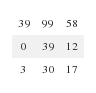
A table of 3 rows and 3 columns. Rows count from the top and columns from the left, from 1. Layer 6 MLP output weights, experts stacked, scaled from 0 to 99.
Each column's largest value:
39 99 58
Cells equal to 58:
1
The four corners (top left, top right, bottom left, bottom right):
39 58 3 17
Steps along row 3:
up down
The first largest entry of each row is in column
2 2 2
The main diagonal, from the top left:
39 39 17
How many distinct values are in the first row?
3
